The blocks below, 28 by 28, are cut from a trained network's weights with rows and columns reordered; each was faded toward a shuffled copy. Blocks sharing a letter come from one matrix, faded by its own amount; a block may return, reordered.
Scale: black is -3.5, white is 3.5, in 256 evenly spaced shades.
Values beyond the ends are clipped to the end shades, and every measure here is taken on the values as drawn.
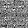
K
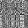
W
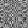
W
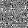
K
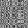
W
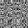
W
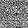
K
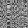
W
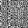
W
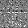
K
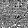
K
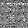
K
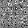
K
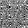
K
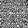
K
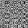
W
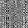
W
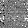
K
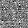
K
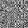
W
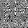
K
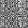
W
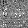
K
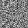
W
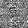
K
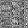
W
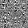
K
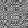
W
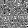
K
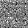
K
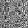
W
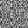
W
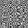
W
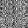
W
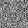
W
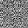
W
